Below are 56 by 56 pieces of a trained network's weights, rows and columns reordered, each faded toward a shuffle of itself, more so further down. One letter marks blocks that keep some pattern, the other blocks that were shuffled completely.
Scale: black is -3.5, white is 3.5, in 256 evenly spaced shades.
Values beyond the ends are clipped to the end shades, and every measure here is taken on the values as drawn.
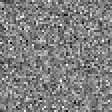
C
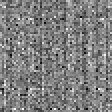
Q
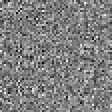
Q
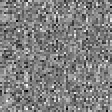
Q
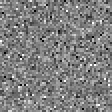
C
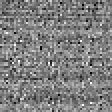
Q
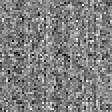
Q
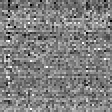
Q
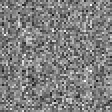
Q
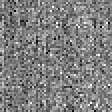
Q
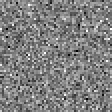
C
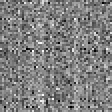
Q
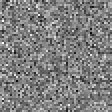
C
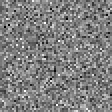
C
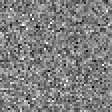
C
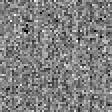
Q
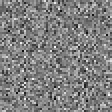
Q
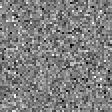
C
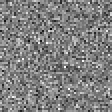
C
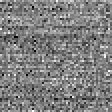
Q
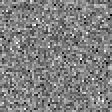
C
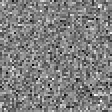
C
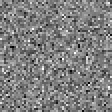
C
